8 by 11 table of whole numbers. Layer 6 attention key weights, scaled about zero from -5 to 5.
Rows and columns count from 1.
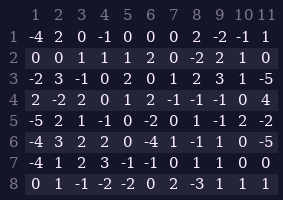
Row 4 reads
2 -2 2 0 1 2 -1 -1 -1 0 4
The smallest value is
-5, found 3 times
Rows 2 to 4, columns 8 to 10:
-2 2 1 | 2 3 1 | -1 -1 0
